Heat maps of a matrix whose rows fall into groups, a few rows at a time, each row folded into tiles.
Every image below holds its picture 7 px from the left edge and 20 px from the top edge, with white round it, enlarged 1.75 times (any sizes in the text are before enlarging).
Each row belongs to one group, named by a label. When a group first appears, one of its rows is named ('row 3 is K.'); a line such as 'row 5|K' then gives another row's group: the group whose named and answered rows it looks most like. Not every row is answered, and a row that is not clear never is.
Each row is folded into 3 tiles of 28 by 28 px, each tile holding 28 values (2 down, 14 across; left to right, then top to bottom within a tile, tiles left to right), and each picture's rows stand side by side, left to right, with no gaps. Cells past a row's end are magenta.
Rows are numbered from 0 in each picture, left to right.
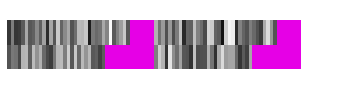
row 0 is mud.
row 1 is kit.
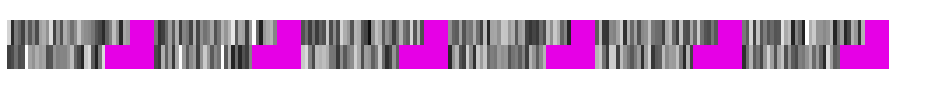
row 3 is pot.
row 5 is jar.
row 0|pot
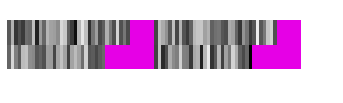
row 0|kit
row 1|kit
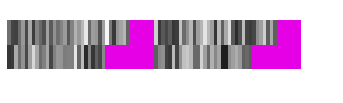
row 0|jar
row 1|pot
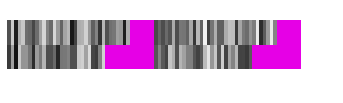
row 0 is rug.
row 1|mud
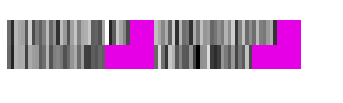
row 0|jar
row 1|kit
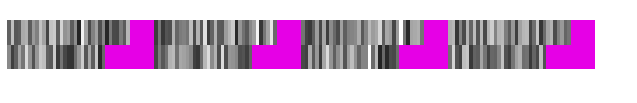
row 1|mud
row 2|jar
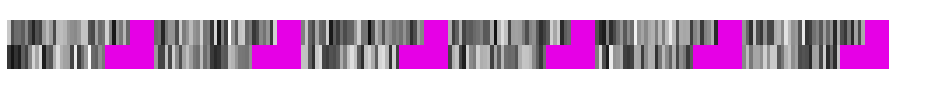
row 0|mud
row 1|rug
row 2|kit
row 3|pot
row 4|kit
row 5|rug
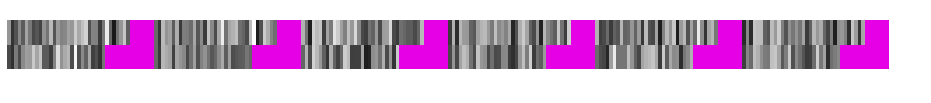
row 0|mud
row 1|jar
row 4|mud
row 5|rug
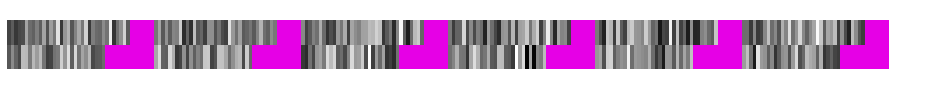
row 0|mud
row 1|kit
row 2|mud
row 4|rug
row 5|kit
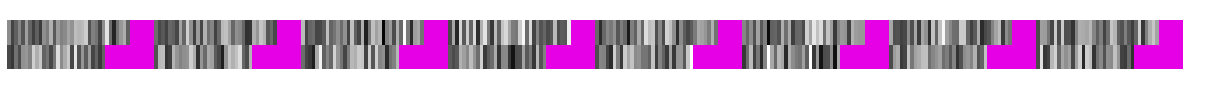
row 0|mud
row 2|mud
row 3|rug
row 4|pot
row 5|jar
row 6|pot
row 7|kit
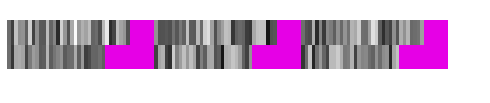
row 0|jar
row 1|pot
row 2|pot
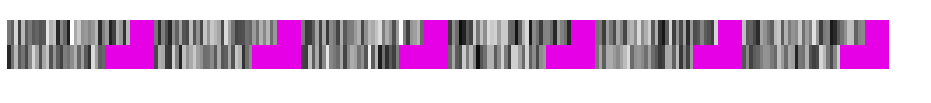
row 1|pot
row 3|kit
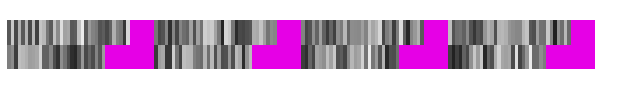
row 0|rug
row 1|pot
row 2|mud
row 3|mud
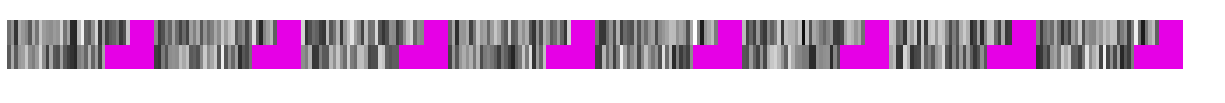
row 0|rug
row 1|mud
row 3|rug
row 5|pot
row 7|mud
